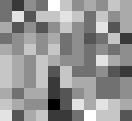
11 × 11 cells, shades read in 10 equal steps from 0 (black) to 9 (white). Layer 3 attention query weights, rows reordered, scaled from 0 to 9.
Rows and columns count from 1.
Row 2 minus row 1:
0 6 -2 3 -2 1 2 -2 2 -2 0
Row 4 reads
4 5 6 5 6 4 5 3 4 7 2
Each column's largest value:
8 8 7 7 9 8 8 9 8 7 6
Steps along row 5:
down up down up down up down up down up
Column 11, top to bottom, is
6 6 6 2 5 5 2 5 5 6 3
